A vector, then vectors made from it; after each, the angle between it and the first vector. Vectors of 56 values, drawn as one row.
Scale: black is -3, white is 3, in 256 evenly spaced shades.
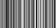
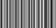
orthogonal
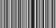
partly aligned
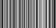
partly aligned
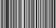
nearly parallel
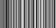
nearly parallel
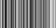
orthogonal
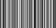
partly opposed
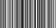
nearly opposite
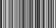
partly opposed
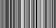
nearly parallel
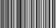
partly aligned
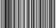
partly aligned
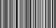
orthogonal
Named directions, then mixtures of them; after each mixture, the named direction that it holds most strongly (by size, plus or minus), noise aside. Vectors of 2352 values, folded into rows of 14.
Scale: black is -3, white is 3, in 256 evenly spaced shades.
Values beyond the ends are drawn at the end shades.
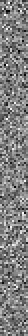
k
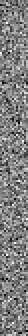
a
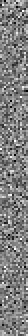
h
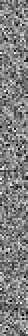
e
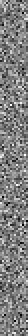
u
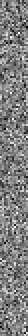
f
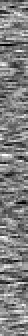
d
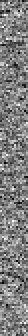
k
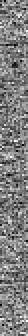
h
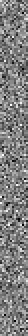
u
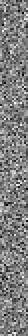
u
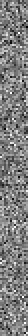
f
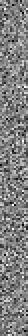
a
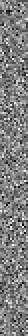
u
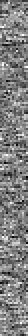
d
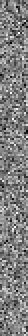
f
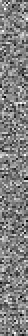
u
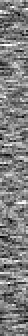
d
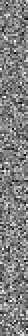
e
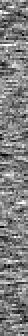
d
